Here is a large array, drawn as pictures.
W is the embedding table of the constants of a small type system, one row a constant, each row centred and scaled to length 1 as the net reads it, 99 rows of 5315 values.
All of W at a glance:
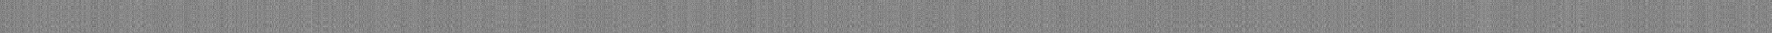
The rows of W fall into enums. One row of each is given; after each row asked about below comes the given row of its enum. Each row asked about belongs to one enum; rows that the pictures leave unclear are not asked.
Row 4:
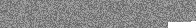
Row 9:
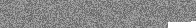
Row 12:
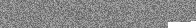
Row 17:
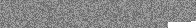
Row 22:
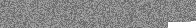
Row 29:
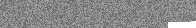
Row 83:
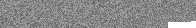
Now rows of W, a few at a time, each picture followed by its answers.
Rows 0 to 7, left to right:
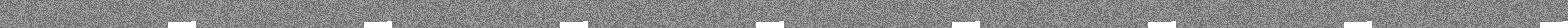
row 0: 4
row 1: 4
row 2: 17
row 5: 17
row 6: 29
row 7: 22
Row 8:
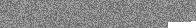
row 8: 4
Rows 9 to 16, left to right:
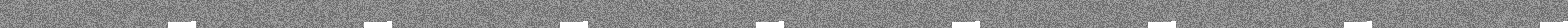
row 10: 17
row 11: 9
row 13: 4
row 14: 4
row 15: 22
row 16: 9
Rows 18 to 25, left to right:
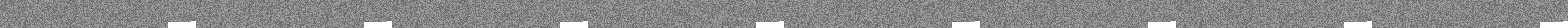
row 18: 29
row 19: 22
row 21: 9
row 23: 29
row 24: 29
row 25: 4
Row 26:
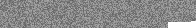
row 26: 29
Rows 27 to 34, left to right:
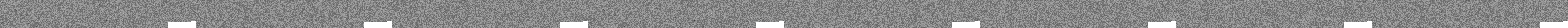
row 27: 83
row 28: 17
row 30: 83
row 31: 22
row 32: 4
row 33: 9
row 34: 17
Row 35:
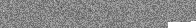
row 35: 12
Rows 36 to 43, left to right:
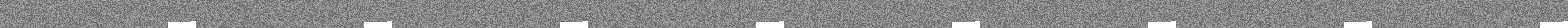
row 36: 9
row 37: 17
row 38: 22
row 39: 17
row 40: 4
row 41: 29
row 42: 22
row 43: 9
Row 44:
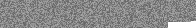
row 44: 22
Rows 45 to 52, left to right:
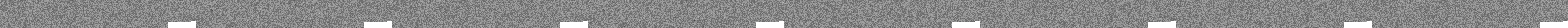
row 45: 29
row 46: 83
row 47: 29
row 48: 83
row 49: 17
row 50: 22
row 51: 22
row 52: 29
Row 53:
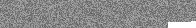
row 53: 9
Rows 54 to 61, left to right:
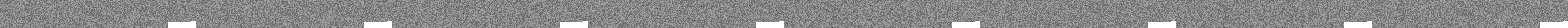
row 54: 9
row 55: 9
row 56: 22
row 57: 83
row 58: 17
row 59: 4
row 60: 17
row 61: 9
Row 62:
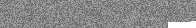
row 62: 9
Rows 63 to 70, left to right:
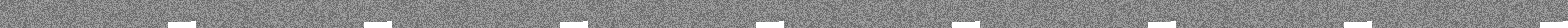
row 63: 29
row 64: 17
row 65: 29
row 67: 17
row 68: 22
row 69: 17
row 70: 22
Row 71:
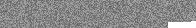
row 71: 4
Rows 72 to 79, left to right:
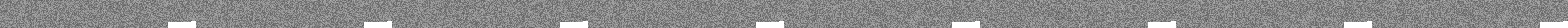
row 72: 4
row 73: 4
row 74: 22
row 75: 4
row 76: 9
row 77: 12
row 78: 9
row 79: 9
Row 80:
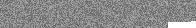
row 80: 9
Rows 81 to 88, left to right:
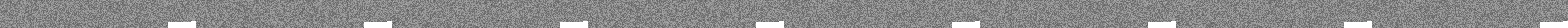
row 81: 4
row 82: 17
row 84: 17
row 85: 29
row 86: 4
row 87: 83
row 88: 29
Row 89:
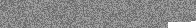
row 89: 29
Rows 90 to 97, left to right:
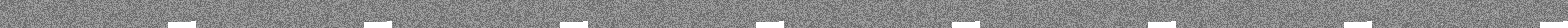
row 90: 29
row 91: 22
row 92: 17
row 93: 29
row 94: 17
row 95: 9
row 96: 29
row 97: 83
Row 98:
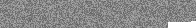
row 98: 9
